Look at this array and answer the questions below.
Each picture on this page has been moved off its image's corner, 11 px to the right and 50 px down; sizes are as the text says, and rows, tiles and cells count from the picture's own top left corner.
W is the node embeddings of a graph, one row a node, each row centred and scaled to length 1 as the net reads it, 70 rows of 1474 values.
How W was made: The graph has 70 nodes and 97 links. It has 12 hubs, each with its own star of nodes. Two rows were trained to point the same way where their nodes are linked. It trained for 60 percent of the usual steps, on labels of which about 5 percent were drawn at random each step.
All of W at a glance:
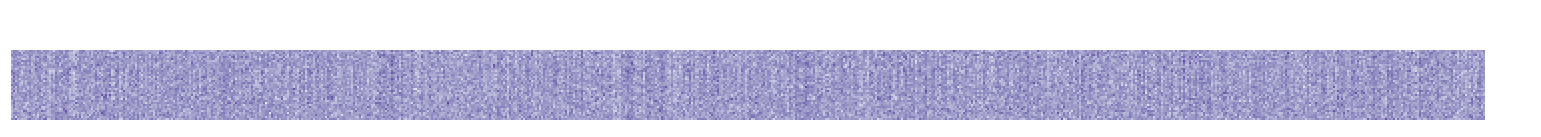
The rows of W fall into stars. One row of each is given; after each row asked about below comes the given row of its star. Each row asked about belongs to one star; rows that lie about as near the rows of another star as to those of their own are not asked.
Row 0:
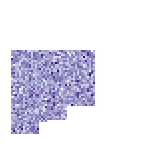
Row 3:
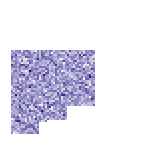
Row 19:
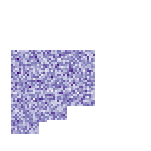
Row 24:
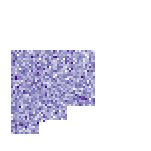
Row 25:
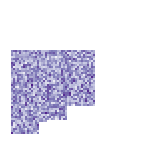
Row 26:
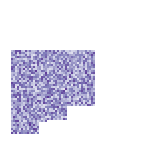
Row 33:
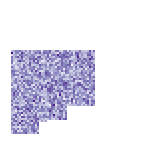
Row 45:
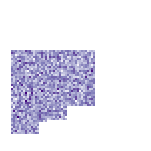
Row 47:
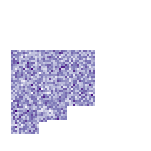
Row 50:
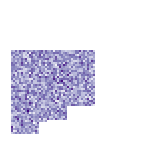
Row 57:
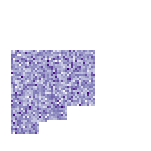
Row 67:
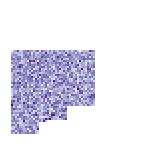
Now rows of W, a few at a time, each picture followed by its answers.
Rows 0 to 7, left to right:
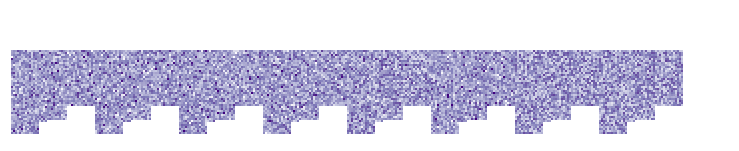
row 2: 26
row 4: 0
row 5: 45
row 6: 19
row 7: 33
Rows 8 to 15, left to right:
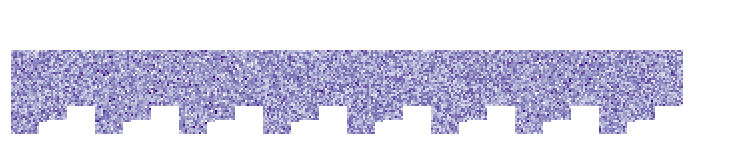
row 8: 57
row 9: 67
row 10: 24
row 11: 3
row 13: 50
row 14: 50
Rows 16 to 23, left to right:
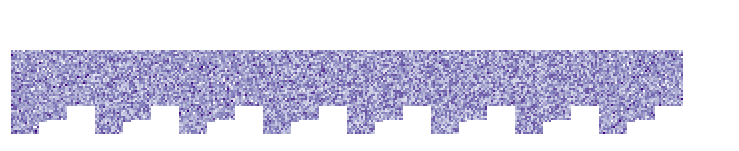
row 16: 67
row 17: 3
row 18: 25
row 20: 25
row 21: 25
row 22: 0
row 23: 25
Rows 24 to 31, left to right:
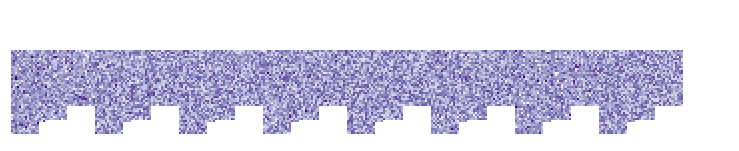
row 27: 3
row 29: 57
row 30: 57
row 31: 67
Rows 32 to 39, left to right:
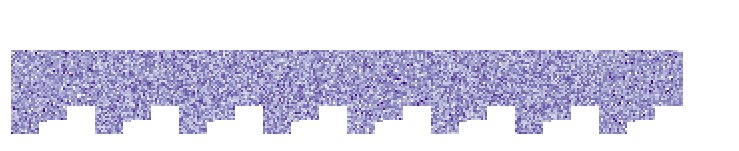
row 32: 0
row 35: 24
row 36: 25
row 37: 24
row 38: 24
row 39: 26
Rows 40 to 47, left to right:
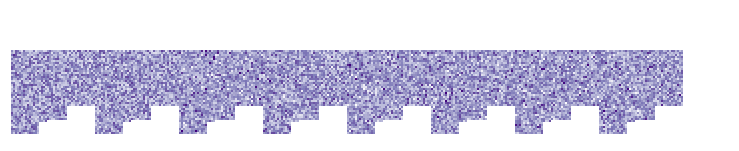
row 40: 57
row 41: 3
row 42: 45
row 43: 25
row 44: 33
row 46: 24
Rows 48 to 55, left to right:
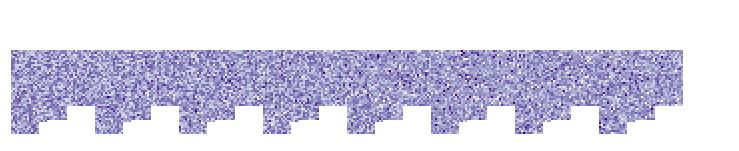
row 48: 47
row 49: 47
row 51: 26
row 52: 0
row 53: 67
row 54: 19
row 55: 57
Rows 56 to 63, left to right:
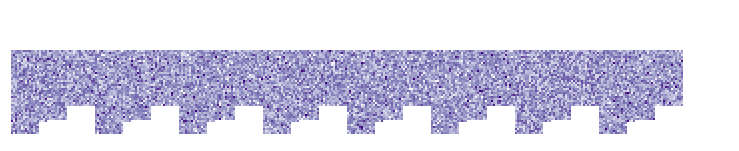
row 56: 3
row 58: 19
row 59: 50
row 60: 24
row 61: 19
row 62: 45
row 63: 3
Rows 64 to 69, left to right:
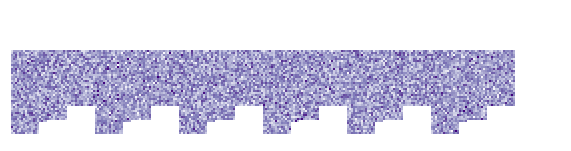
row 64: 67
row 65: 45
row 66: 57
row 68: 33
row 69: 0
